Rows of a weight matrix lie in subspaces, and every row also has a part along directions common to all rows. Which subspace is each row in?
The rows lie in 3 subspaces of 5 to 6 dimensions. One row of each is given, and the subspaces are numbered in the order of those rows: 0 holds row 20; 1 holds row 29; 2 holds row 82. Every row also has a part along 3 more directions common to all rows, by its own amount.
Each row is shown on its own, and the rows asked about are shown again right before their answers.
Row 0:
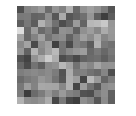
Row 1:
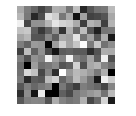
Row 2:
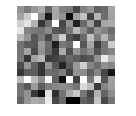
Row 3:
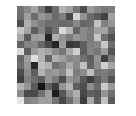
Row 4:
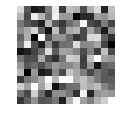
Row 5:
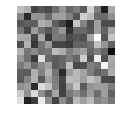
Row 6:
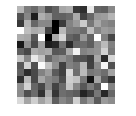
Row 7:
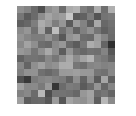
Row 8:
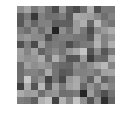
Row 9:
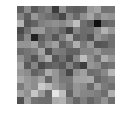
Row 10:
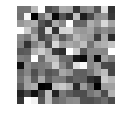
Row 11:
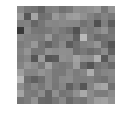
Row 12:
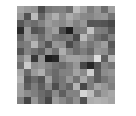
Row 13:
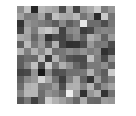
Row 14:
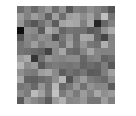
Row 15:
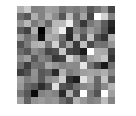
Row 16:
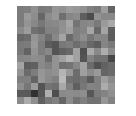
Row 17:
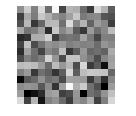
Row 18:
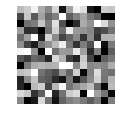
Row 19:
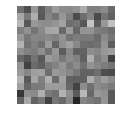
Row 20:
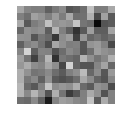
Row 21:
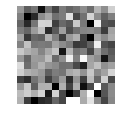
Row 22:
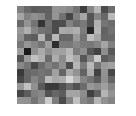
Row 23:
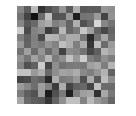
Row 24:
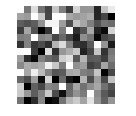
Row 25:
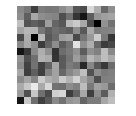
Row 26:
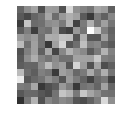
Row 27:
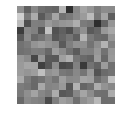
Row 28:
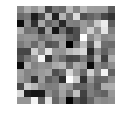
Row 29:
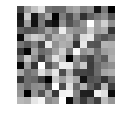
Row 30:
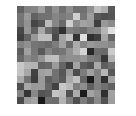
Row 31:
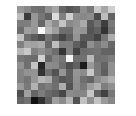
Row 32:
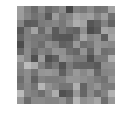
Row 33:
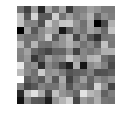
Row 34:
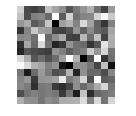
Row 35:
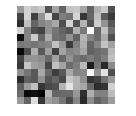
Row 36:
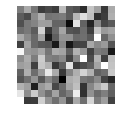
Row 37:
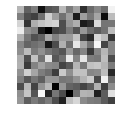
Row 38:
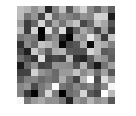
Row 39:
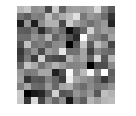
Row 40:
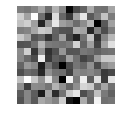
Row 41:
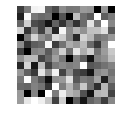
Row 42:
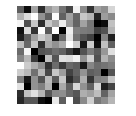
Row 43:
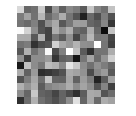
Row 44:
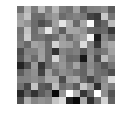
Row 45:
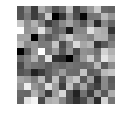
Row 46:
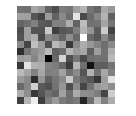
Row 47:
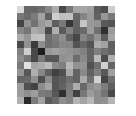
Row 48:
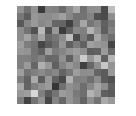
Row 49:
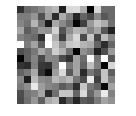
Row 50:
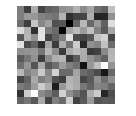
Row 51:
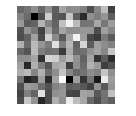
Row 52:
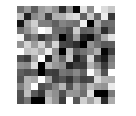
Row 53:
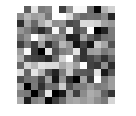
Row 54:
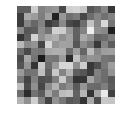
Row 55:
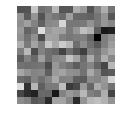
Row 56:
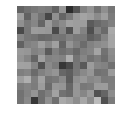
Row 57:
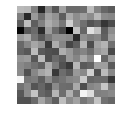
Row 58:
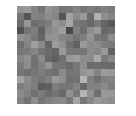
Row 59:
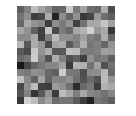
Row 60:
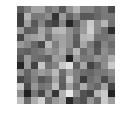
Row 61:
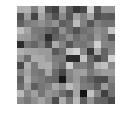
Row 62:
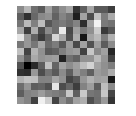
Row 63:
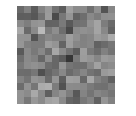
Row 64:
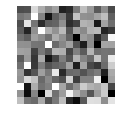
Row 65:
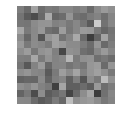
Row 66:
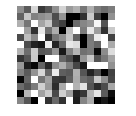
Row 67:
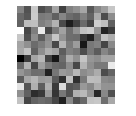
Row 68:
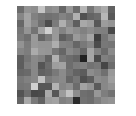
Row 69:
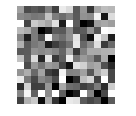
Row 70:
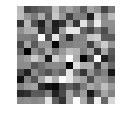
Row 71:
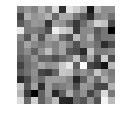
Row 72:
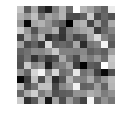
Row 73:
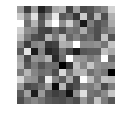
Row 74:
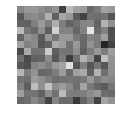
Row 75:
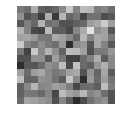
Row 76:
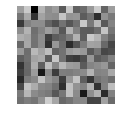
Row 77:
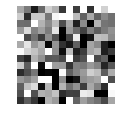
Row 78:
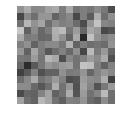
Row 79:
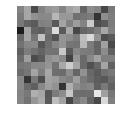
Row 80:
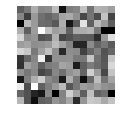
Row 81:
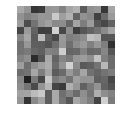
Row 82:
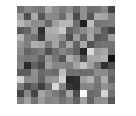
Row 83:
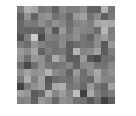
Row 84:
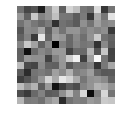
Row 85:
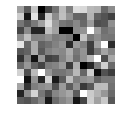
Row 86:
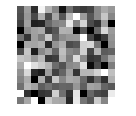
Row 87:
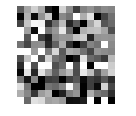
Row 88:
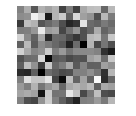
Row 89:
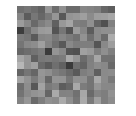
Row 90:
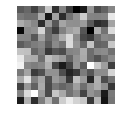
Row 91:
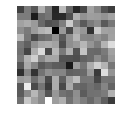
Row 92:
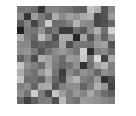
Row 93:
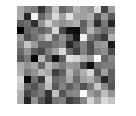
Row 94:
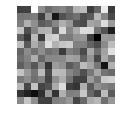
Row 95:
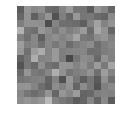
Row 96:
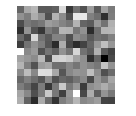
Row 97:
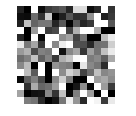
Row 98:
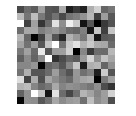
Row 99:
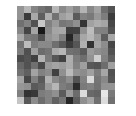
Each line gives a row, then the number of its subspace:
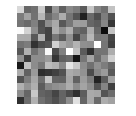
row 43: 0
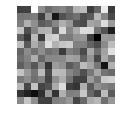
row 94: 1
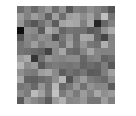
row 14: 1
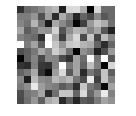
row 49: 0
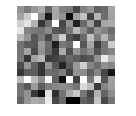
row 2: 1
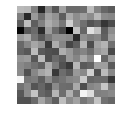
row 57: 2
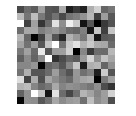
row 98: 0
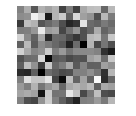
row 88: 1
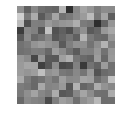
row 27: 2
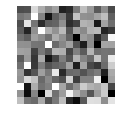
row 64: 1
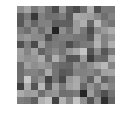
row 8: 0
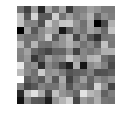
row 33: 2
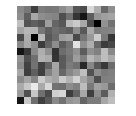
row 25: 0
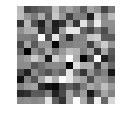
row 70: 0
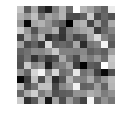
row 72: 2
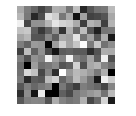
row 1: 1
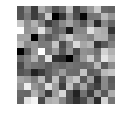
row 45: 0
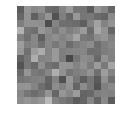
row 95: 0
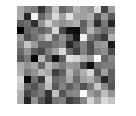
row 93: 2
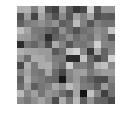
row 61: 0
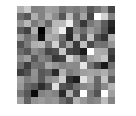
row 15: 2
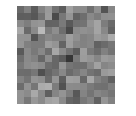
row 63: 0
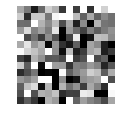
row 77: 1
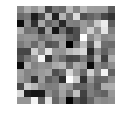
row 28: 2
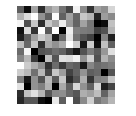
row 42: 2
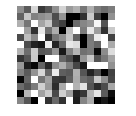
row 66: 2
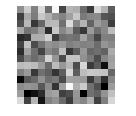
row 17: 2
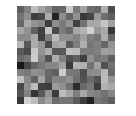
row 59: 2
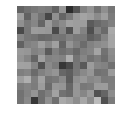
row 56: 1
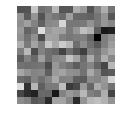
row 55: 1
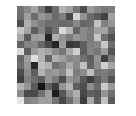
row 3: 0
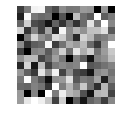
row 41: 1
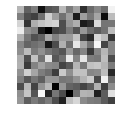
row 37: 1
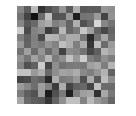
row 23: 1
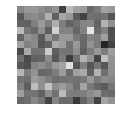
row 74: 0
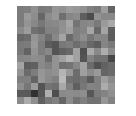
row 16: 0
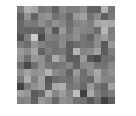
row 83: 0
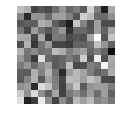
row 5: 2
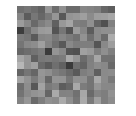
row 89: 0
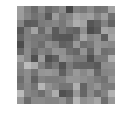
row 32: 2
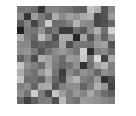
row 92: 2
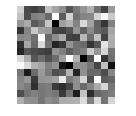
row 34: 0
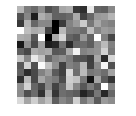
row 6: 0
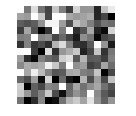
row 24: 0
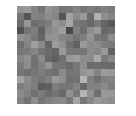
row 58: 2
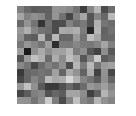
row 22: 0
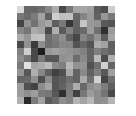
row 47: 0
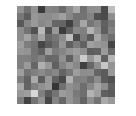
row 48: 2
